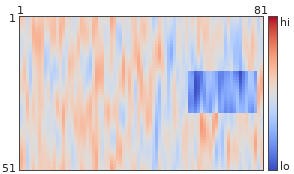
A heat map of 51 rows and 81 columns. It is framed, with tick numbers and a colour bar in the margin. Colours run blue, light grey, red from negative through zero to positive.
Values change most from cell to cell in the middle right. The ninth with the lowest average is the middle right. In the middle right lies a patch that is lower than the rest. The values are skewed, with a long tail toward low values.
